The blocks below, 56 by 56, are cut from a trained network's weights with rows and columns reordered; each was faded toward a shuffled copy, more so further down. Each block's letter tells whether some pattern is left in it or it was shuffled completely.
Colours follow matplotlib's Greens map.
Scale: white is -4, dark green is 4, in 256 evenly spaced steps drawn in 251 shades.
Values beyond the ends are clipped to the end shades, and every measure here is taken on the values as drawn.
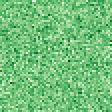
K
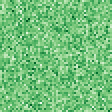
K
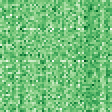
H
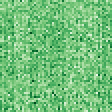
H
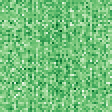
H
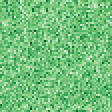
K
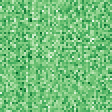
H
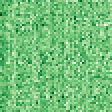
H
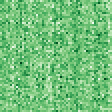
H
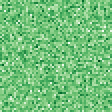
K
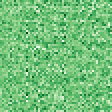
H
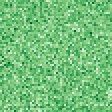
K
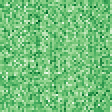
H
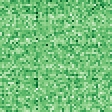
H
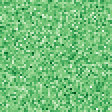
K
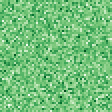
K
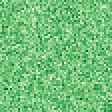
K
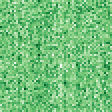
H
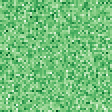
K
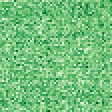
H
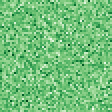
K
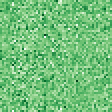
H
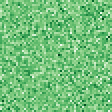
K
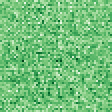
H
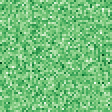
K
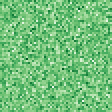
K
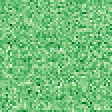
H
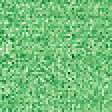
H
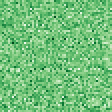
H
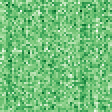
H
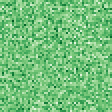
H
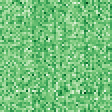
H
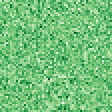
K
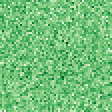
K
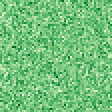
K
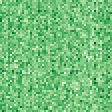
H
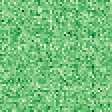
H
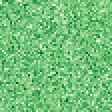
K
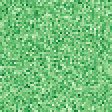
K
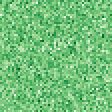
K
